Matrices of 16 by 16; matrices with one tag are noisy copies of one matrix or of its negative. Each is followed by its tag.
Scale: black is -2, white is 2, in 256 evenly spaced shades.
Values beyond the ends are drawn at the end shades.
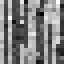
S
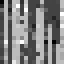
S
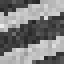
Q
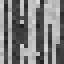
S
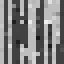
S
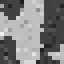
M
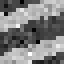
Q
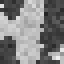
M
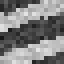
Q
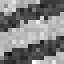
Q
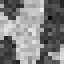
M
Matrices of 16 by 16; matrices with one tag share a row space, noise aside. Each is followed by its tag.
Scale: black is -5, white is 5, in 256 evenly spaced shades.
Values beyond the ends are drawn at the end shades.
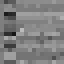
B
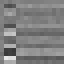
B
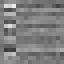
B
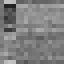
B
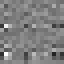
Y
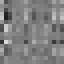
Y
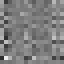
Y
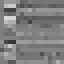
B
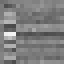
B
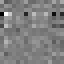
Y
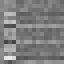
B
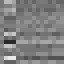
B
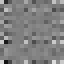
Y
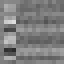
B
